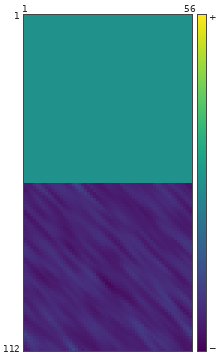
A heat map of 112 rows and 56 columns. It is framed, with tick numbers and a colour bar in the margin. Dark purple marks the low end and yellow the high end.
It is made of 2 by 1 panels. Panel 1,1: middling, flat. Panel 2,1: very low, slanting down to the right, faint in contrast.
